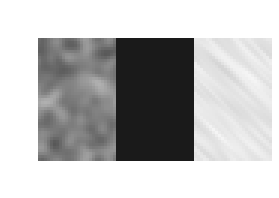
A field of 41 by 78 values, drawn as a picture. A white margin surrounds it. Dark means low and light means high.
It is made of 1 by 3 panels. Panel 1,1: middling, blotchy. Panel 1,2: very low, flat. Panel 1,3: very high, slanting down to the right, faint in contrast.
